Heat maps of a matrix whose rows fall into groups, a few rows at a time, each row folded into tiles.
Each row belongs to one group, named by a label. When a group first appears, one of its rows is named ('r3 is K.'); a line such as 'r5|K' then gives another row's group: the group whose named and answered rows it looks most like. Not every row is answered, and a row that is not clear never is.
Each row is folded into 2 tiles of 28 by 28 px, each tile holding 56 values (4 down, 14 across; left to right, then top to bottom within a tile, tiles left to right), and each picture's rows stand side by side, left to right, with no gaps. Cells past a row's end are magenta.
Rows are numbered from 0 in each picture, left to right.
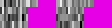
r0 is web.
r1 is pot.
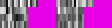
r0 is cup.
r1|web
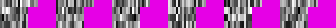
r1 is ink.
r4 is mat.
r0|web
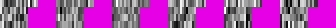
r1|ink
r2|ink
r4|mat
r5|cup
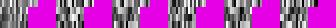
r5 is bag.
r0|mat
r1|mat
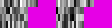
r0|cup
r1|web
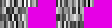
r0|bag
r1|mat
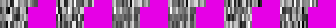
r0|cup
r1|pot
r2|web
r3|web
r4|bag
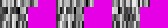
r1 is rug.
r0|rug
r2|cup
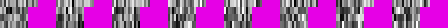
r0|mat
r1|mat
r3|pot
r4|mat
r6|bag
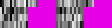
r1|ink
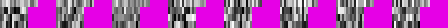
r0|rug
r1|pot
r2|pot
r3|bag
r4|bag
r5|mat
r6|web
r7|mat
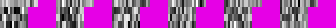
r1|bag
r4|bag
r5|web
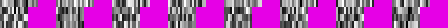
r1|mat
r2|cup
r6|rug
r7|pot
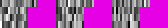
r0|rug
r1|ink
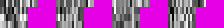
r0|bag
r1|ink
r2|web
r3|ink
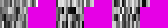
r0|web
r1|rug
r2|cup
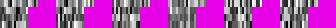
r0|pot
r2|ink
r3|web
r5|cup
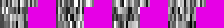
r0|ink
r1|bag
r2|pot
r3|mat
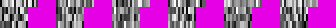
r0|rug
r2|web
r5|mat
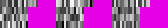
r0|bag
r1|cup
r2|mat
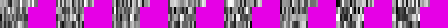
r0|pot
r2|web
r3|rug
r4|rug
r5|ink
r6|bag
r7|bag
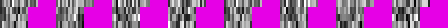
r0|ink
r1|mat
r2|bag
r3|rug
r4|ink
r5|bag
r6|web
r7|bag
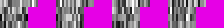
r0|pot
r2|cup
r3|web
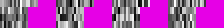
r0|web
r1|bag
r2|mat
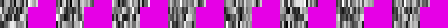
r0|bag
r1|bag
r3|web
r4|web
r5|cup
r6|bag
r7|ink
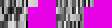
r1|mat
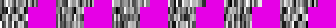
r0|rug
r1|pot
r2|pot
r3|cup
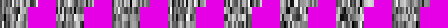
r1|ink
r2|ink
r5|cup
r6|bag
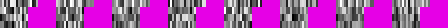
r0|mat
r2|pot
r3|mat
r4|rug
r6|pot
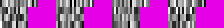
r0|rug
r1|rug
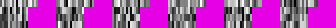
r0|mat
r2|rug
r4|rug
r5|bag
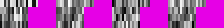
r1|pot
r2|bag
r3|pot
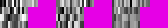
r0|bag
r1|rug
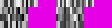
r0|cup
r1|mat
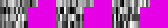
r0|ink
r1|rug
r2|pot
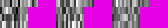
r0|web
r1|cup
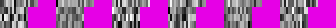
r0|rug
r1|rug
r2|mat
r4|ink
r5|mat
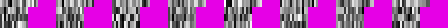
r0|pot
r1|cup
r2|rug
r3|web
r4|cup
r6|cup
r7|cup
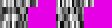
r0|rug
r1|mat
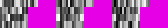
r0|cup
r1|bag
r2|bag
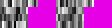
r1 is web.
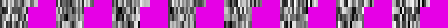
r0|rug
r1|bag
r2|bag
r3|ink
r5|cup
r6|pot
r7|cup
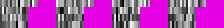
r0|ink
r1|pot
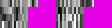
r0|web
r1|ink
